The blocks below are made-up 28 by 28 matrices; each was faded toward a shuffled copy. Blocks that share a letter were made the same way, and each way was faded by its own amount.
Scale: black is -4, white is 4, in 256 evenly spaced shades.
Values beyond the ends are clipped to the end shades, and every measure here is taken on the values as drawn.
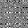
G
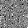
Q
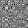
G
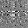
G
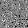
Q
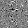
Q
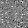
Q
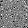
Q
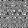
G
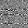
G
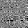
G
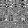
G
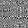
G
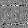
G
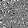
Q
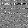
G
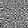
G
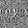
G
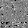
Q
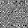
G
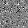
Q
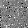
Q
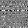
G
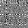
G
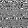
G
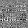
G
